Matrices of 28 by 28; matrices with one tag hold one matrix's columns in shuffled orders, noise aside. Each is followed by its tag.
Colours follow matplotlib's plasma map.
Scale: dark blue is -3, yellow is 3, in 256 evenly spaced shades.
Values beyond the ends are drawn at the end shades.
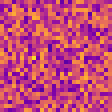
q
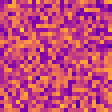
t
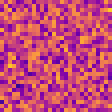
q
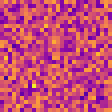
t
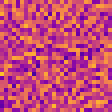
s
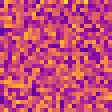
t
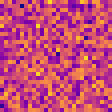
t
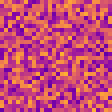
s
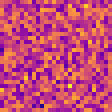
q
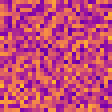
t
